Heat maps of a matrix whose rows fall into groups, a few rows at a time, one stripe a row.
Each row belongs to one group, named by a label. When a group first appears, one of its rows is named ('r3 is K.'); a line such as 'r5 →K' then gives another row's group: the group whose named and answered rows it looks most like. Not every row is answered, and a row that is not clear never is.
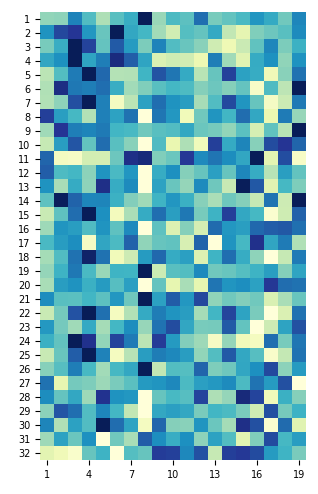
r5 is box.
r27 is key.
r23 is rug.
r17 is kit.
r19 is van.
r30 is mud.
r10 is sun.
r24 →rug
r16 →sun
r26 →van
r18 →box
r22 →box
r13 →mud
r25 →box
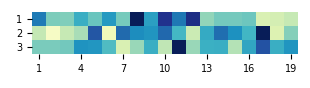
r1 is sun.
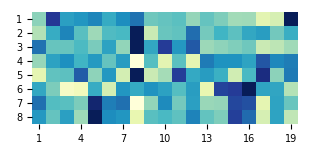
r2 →van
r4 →sun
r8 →mud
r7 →mud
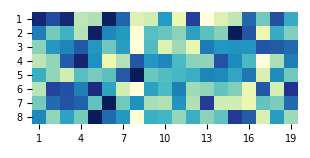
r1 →kit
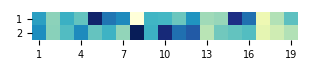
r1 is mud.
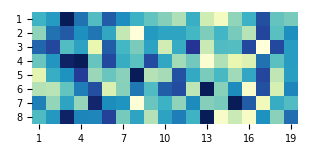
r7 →mud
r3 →kit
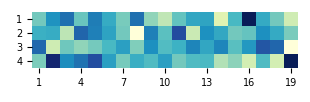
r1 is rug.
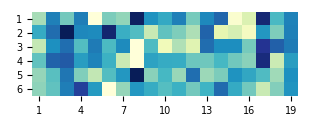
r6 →box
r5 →van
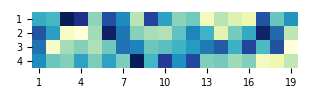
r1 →rug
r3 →key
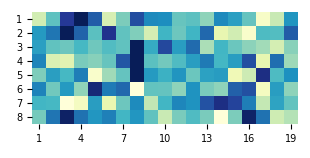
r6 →mud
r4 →key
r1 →box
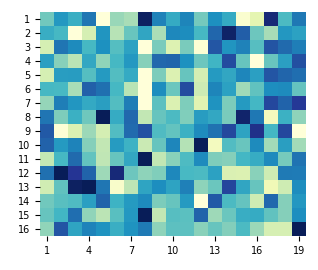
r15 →van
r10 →kit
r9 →key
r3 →sun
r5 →sun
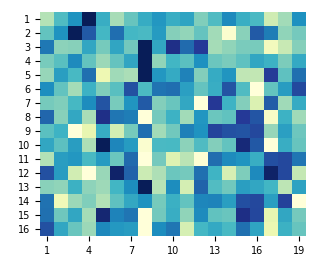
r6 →rug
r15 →mud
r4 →van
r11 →sun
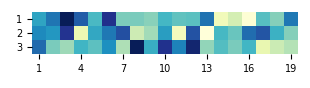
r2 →kit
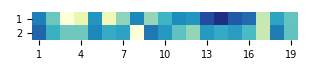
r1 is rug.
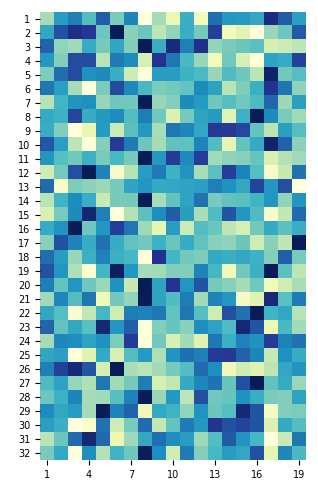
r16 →kit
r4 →rug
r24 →sun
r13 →key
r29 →mud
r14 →van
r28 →van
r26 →kit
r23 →mud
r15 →box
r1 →sun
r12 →box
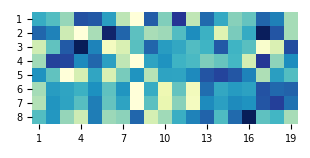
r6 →sun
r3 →box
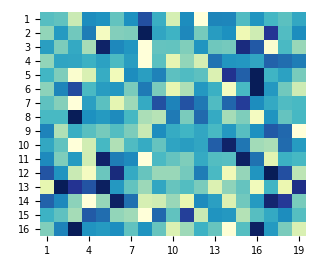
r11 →mud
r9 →key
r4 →sun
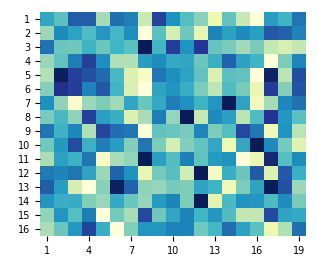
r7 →rug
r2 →sun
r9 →mud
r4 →box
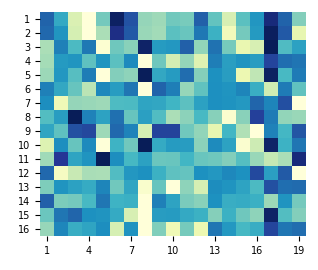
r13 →sun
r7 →key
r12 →key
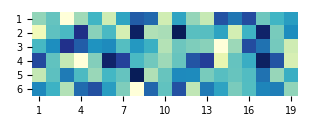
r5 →van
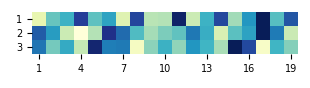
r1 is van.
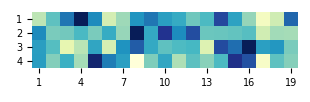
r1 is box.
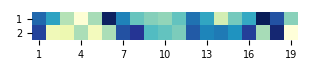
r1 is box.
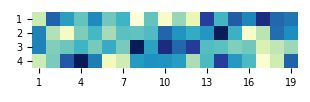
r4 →box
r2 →rug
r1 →sun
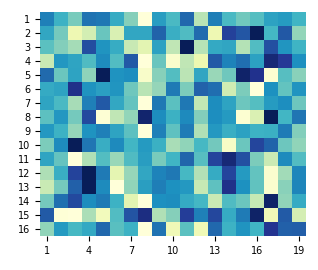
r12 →box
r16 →sun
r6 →kit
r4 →sun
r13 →box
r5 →mud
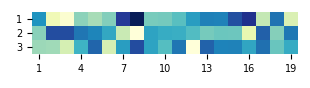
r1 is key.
